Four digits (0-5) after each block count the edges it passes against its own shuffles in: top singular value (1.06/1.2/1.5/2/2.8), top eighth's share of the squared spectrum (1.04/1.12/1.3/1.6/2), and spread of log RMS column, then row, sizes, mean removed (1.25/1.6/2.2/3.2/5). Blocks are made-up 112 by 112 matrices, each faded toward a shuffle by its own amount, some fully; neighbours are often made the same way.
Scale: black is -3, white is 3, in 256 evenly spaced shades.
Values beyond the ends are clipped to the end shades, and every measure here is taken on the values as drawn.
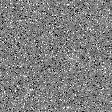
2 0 0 0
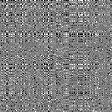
5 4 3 4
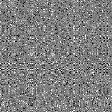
5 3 2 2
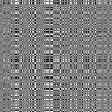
5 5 5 5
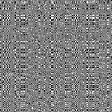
5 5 4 4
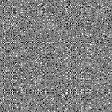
5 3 2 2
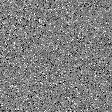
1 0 0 0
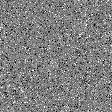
2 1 0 0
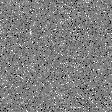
2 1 0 0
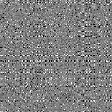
5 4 3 3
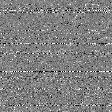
3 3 0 4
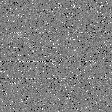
2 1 0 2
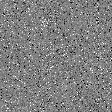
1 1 1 0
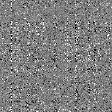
2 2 3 3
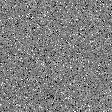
0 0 0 0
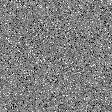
0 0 0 0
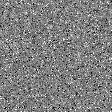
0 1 0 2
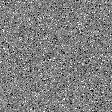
0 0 0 0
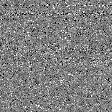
1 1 0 2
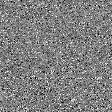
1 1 0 2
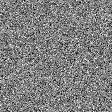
0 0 0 0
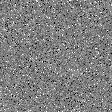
0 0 0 0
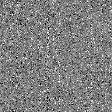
1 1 3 0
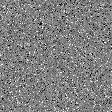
0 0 0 0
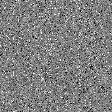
0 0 2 0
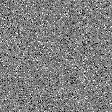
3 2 0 0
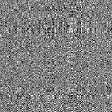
5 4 3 3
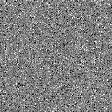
3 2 1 1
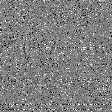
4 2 0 2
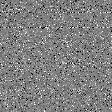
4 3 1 2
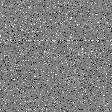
3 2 0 1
